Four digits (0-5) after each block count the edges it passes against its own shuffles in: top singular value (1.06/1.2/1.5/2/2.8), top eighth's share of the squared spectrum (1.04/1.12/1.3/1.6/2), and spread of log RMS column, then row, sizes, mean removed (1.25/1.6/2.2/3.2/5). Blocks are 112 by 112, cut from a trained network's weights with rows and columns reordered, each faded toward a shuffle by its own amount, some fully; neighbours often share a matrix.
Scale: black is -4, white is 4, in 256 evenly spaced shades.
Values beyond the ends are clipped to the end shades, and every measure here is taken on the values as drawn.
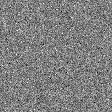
1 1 0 0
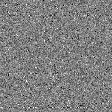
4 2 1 2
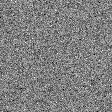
0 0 0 0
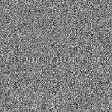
4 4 2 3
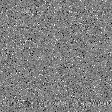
3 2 0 1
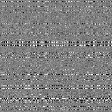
5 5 1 4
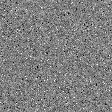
0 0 0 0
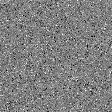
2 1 0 0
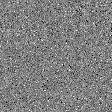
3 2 0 1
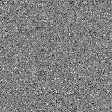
3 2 0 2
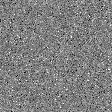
1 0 0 0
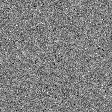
0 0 0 0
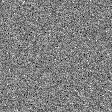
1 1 0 0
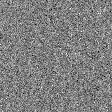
1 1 0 0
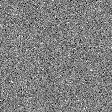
1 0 0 0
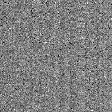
3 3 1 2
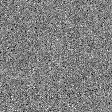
1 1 0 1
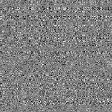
4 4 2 4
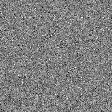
2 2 1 1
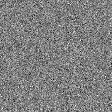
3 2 1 1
